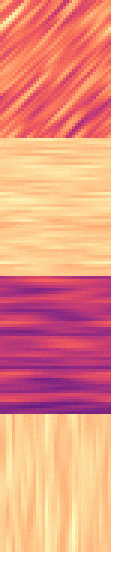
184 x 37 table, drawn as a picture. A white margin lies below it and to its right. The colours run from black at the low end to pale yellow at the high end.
It is made of 4 by 1 panels. Panel 1,1: high, slanting up to the right. Panel 2,1: very high, streaked across, faint in contrast. Panel 3,1: middling, streaked across. Panel 4,1: very high, streaked downward, faint in contrast.
